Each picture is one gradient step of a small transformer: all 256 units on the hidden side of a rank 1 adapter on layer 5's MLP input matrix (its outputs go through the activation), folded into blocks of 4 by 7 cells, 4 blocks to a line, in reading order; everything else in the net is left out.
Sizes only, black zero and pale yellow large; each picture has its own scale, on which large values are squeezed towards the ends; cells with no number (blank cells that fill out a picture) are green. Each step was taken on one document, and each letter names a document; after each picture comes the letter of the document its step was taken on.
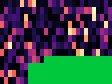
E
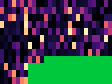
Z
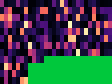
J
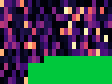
Z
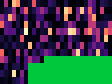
Z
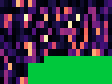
J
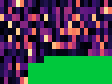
J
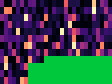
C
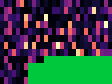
C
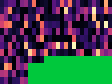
J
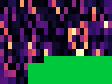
E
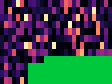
C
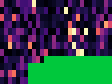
E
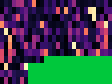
E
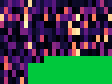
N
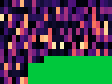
N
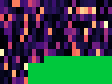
Z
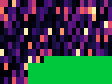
Z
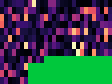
E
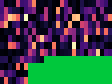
N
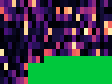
Z
